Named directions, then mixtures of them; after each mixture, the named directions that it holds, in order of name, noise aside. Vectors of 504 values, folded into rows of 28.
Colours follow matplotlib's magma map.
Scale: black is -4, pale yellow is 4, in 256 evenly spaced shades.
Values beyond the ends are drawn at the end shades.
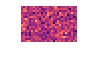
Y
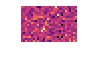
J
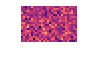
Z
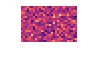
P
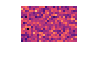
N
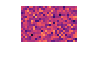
P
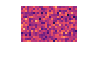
Y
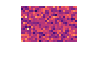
N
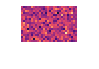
Y, Z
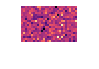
J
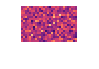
P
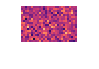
Z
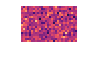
Y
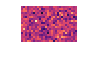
J, Y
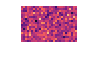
Y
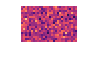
Y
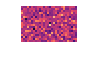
P, Z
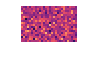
P, Z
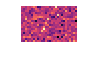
J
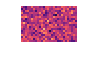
N, Z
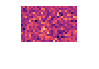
J, Y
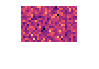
J, Z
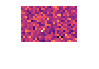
J, P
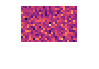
P, Z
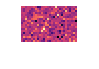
J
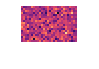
Y, Z
